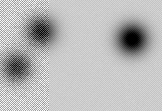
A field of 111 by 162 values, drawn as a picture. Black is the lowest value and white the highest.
No row or column stands out. Most values sit high, with a long tail of low ones. The halves do not mirror each other. A vertical seam about 30% of the way across splits the table, and the right part is calmer. Overall the values sit about 70% of the way up the scale. Three dips sink into the field.
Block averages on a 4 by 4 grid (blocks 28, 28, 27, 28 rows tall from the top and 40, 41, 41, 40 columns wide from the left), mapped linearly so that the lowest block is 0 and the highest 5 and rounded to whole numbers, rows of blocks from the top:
4454 | 3340 | 1555 | 5555
